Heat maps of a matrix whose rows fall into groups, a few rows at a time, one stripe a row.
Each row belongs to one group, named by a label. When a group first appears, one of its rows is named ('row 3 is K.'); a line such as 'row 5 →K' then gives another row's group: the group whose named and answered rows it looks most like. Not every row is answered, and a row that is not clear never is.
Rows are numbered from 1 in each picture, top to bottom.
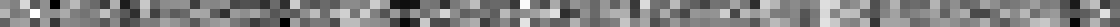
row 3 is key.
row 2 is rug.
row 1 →key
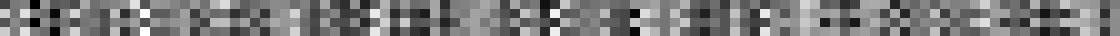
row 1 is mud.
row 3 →mud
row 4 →key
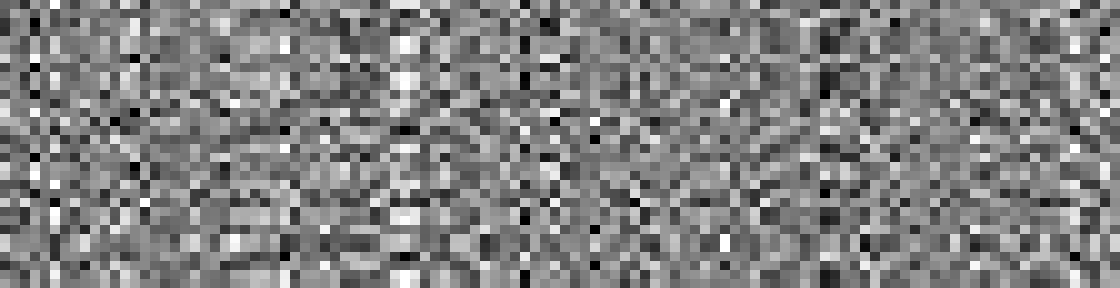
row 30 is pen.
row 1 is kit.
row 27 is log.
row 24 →kit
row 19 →rug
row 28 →log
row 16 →pen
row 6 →kit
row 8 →mud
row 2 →key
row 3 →mud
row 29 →key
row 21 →kit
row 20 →rug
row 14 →log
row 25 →kit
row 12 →log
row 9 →kit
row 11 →mud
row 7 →rug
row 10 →kit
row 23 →key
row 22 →mud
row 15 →key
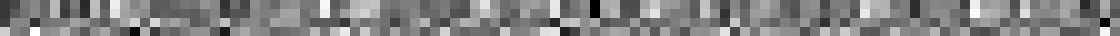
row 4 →rug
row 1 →pen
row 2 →pen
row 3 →mud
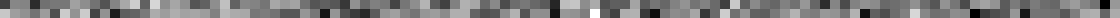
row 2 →log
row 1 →mud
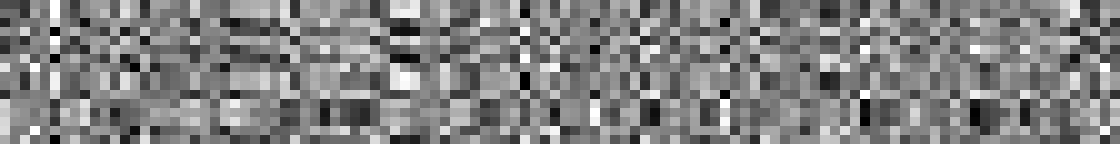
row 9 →kit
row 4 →key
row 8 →rug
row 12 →log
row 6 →pen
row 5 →kit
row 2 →kit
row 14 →log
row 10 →kit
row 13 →log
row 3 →pen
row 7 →key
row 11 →pen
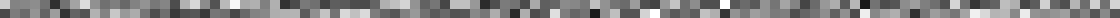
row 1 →log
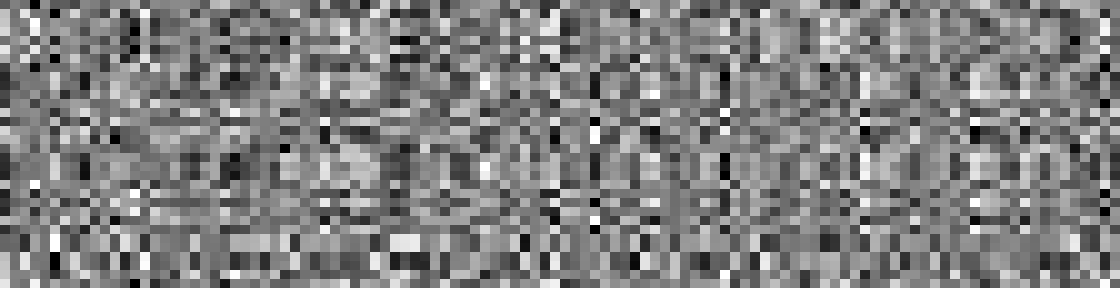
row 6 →rug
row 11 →pen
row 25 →log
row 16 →log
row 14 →pen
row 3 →rug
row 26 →pen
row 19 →pen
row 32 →rug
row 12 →mud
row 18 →pen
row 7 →key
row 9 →pen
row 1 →mud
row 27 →kit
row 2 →key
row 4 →rug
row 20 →pen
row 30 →key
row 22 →mud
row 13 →log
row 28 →kit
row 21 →rug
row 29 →key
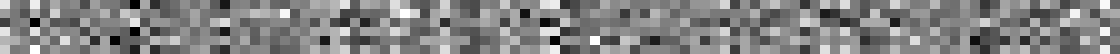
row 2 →kit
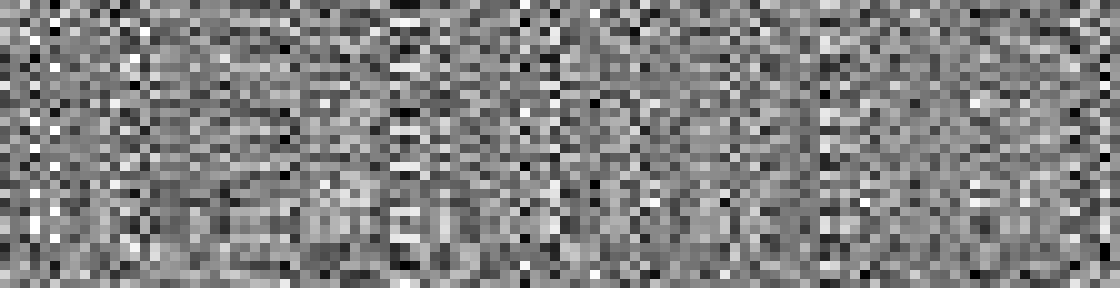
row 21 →pen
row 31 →log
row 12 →pen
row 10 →rug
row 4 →key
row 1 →key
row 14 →rug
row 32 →kit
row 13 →key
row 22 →rug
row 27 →kit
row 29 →mud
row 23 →pen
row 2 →log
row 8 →kit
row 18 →mud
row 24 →kit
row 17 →rug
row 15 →kit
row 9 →mud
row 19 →kit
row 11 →mud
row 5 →rug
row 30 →key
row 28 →mud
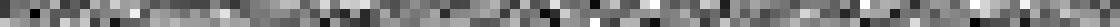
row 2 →mud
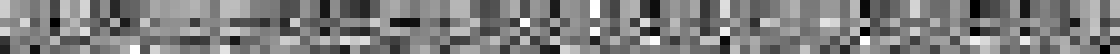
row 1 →log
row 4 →log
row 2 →log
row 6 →mud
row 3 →key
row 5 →pen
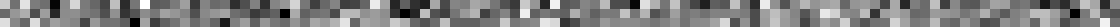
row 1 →key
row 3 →rug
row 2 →key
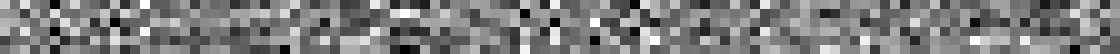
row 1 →key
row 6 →key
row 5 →pen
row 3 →log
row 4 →key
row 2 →kit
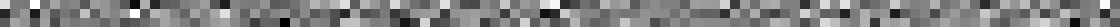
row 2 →mud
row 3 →key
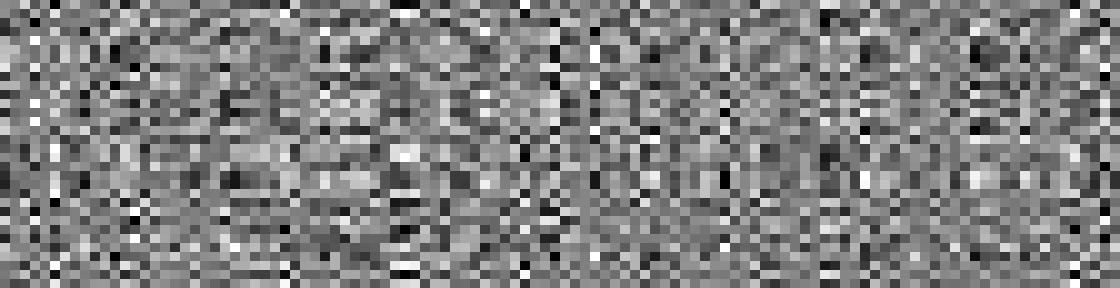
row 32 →kit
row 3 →mud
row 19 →mud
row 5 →rug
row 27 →mud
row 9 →mud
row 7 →log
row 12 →rug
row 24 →mud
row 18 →kit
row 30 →kit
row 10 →log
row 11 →pen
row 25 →rug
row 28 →log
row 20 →pen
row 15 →log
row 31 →key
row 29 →log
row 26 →key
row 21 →pen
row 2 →kit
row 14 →rug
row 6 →log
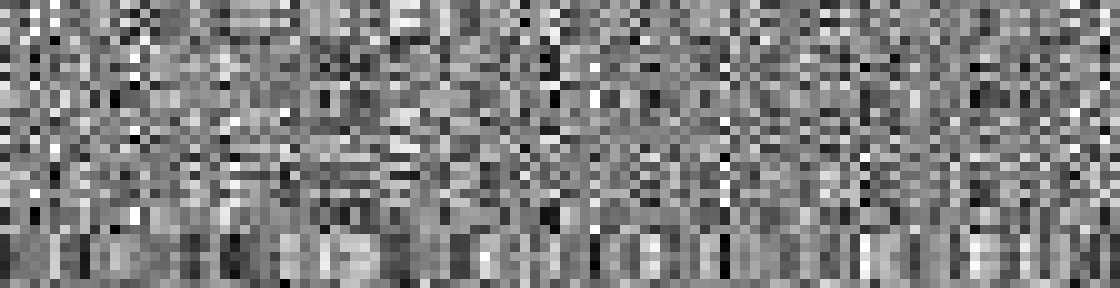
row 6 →mud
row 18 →pen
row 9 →mud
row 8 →log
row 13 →kit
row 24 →mud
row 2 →rug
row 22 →rug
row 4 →rug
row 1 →kit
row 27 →pen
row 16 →rug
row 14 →log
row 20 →key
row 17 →kit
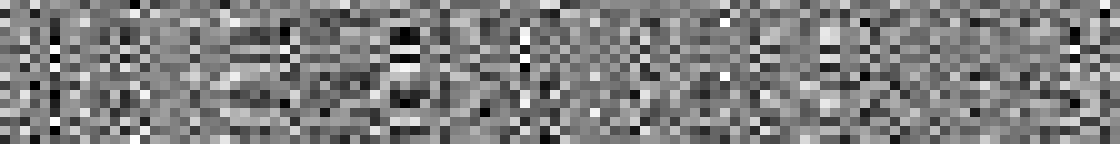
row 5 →key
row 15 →key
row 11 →key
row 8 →kit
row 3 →log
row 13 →log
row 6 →kit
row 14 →kit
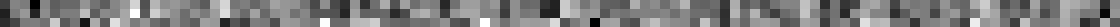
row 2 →mud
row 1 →mud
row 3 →pen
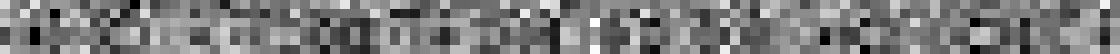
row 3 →log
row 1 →rug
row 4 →mud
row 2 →key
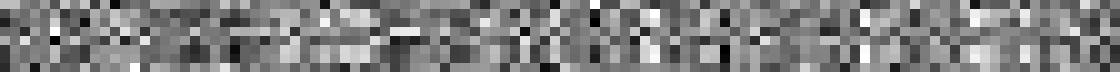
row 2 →pen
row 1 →log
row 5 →key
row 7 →pen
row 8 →mud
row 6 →pen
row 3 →pen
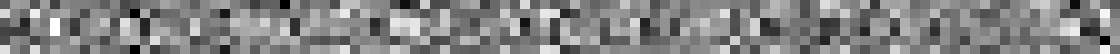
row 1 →key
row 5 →mud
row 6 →rug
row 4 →kit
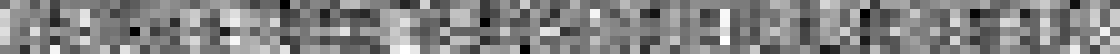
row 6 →kit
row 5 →log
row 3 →log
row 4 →rug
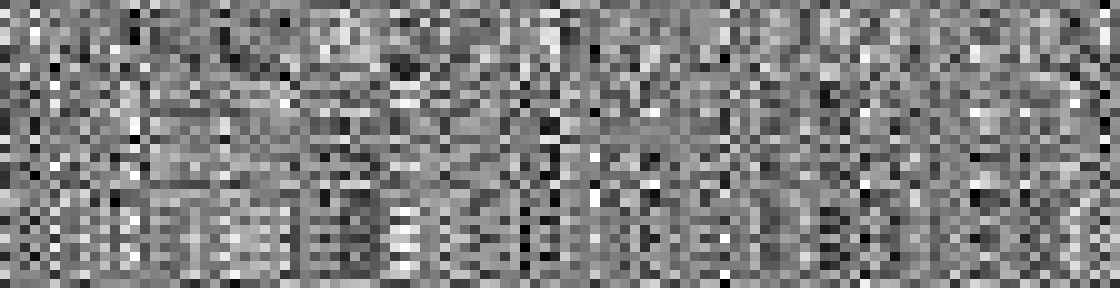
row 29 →mud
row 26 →kit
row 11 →mud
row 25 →mud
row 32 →pen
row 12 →kit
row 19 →kit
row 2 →rug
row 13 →pen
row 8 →key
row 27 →log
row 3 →key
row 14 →mud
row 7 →pen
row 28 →kit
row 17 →mud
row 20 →mud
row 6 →pen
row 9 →key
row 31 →log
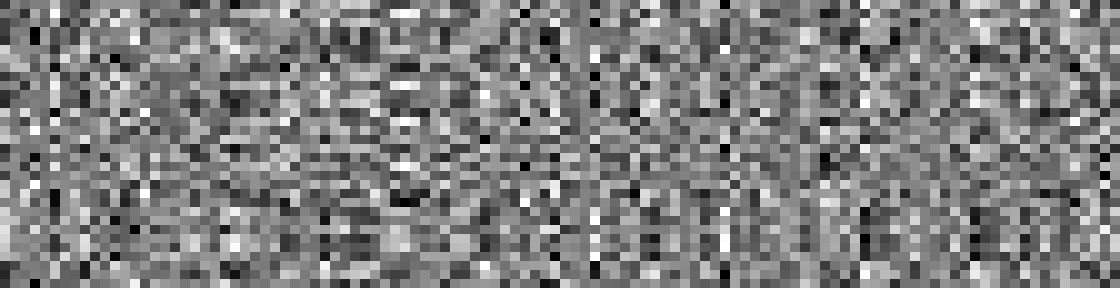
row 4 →mud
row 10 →kit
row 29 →log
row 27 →log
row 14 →kit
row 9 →pen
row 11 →pen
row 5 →mud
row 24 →log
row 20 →mud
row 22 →key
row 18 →mud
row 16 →log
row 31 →pen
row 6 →log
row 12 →pen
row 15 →rug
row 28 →log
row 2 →kit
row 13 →key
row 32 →mud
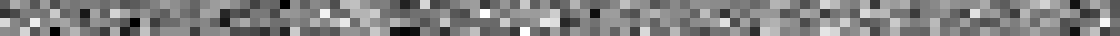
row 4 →key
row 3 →rug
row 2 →pen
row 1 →key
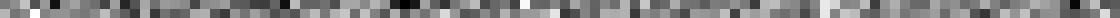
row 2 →rug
